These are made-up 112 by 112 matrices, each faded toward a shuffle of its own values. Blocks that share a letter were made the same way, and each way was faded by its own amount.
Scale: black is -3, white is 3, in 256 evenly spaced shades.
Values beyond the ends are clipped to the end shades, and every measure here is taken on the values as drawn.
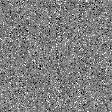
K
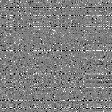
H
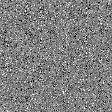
K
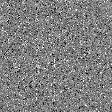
K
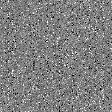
K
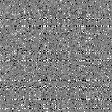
H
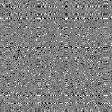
H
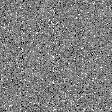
K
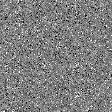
K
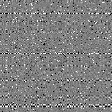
H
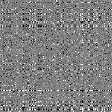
H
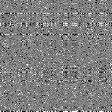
H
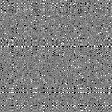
H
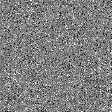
K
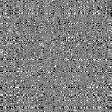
H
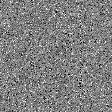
K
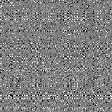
H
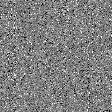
K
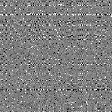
H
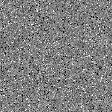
K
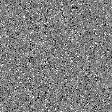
K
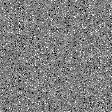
K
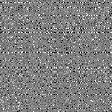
H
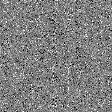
K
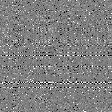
H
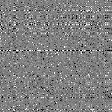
H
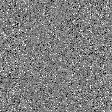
K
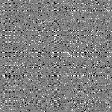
H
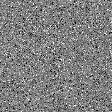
K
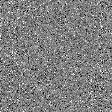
K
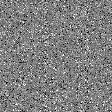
K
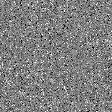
K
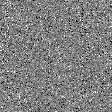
K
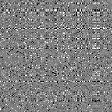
H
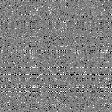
H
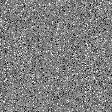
K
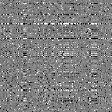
H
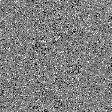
K
